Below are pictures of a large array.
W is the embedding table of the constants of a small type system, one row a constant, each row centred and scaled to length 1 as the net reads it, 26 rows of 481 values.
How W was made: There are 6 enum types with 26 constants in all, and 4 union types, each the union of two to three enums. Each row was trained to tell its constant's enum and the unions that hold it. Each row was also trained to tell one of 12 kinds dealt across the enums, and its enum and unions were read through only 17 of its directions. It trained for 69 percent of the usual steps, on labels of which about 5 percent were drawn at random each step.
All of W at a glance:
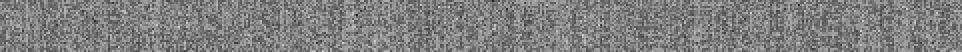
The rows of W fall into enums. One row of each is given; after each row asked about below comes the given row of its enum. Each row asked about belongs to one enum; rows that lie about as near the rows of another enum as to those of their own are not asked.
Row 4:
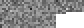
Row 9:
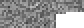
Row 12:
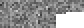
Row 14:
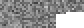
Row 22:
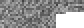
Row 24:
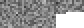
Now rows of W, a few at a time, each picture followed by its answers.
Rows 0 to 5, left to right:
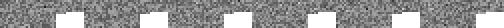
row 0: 9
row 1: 14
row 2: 4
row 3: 24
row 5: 12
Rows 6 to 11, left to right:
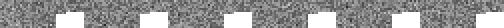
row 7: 12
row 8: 22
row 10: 12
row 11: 14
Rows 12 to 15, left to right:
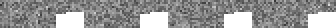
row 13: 14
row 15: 22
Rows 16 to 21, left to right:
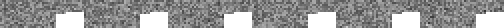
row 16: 4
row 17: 24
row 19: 22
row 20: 9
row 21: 24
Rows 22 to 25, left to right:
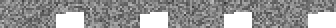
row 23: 14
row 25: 24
